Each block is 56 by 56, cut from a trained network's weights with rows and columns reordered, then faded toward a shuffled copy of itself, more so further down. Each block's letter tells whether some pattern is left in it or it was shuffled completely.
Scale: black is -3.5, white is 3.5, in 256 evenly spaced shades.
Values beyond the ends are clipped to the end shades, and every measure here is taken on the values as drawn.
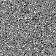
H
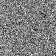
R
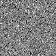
H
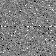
H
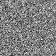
R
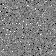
R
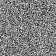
R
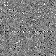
H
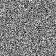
H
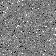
R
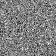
H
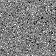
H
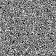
R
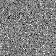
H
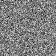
R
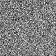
H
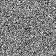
R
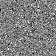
R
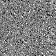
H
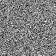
R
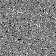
R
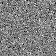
R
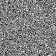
R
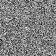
R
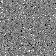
R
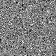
R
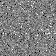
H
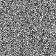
H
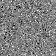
H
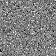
H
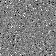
R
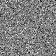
R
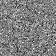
R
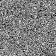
R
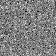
H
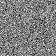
R
